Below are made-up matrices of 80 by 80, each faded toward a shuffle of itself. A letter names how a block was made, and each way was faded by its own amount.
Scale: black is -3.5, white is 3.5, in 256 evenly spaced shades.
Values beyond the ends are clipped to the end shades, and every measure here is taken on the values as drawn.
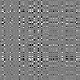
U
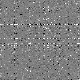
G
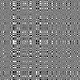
U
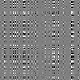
U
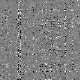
G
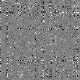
G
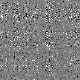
G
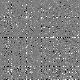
G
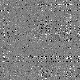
G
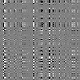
U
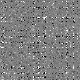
G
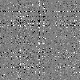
G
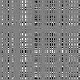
U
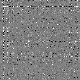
G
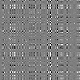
U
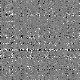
G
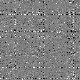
G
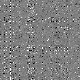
G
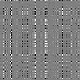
U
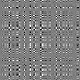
U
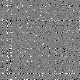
G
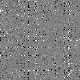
G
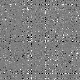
G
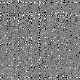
G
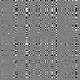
U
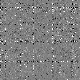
G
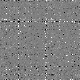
G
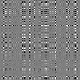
U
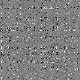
G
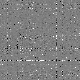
G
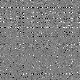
G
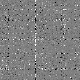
G
